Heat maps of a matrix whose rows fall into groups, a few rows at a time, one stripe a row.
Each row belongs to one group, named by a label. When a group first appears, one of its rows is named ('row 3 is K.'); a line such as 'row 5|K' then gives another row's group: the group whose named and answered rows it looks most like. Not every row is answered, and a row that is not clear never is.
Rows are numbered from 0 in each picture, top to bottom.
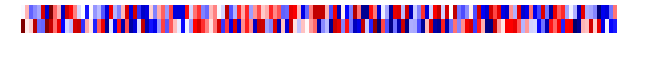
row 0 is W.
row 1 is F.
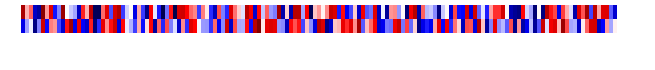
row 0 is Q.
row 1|W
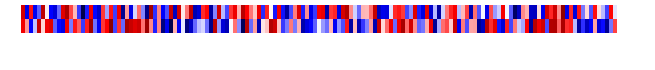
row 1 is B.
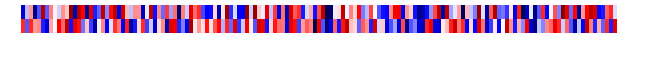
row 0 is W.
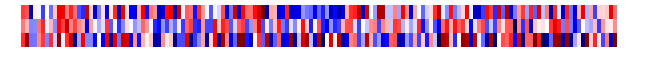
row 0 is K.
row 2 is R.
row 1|R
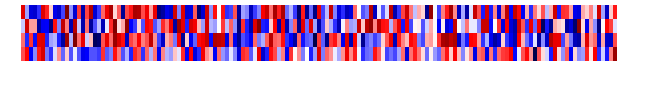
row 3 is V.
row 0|B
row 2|B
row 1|K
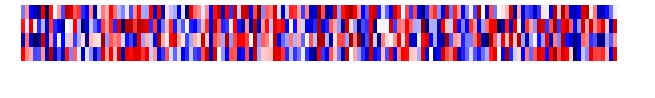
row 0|W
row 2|W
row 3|B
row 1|B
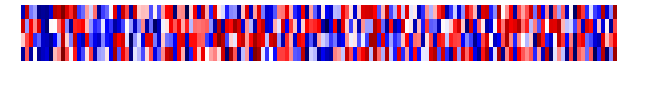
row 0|K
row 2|K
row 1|F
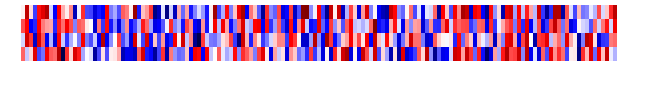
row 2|V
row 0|R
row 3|F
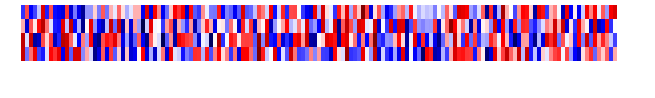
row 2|Q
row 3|F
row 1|Q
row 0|V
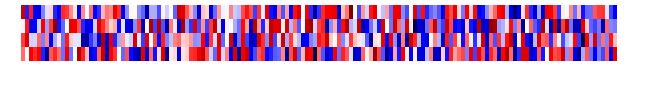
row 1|W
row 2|V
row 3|F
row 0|Q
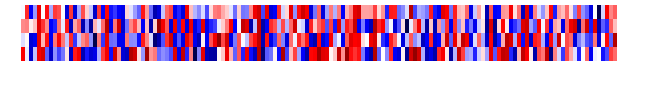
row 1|V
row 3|V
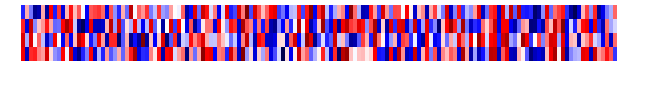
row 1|Q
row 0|W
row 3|Q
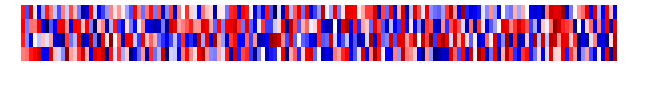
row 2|B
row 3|F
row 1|F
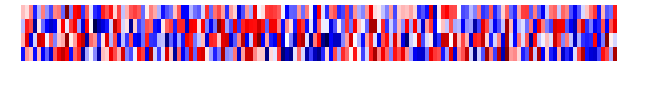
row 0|B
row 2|R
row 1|K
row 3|K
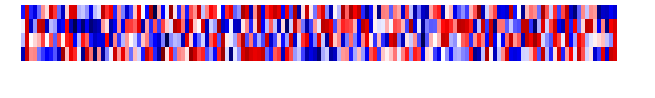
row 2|R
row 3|K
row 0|W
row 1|V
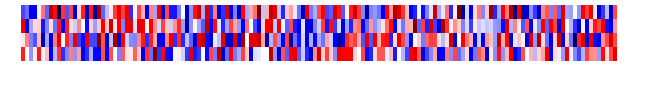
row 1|B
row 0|W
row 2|K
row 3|V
